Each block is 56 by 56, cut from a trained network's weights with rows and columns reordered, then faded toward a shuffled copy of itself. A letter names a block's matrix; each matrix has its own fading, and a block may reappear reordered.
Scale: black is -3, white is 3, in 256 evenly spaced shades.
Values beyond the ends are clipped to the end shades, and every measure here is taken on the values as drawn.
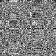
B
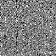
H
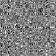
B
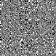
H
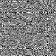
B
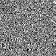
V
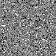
H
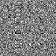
B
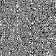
H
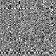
B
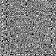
B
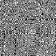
B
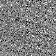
H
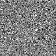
V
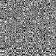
B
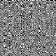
B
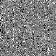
H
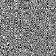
B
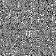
H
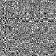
B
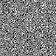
H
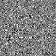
V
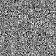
V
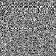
B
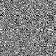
B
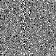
H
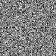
V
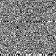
B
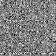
V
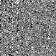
H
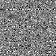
V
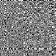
B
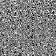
H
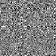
B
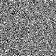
V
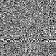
B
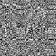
B
